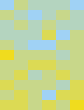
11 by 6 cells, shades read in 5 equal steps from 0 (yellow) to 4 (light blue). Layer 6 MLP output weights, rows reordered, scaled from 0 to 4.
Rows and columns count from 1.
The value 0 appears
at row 6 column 1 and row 11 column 6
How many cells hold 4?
7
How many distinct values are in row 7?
2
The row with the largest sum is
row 1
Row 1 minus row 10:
2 1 1 -1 2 3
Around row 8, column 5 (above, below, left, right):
2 3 2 2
